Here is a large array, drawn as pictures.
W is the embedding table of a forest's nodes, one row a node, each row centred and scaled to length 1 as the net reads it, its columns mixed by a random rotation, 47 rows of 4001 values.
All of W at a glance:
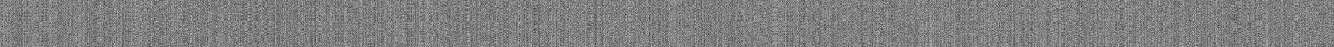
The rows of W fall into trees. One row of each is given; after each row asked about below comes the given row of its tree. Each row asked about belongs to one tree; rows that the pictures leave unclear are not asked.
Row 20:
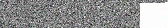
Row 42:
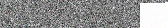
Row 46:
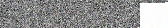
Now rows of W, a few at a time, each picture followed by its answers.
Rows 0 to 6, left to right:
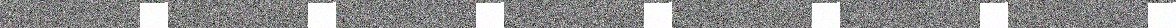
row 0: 46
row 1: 20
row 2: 42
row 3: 20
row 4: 20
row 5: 42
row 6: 42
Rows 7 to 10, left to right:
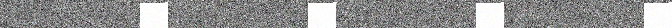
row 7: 20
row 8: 46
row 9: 46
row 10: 42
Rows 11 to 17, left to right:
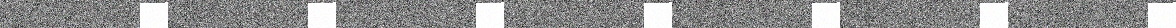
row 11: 46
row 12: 20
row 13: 42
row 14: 46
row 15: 20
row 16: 20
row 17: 46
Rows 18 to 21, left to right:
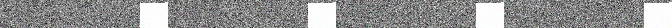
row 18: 20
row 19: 20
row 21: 46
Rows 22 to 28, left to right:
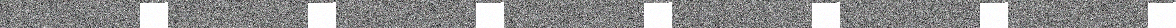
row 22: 42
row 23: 42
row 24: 46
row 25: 42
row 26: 20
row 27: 42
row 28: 46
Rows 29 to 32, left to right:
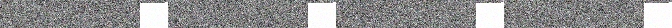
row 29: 46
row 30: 42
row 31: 20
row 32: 46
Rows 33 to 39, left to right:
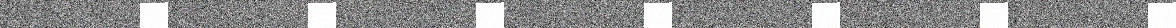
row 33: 20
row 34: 20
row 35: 46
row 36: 20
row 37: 42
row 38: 20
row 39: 42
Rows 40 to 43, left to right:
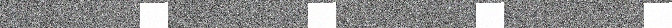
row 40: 20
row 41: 20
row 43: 46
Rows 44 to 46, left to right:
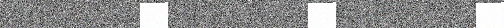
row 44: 46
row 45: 20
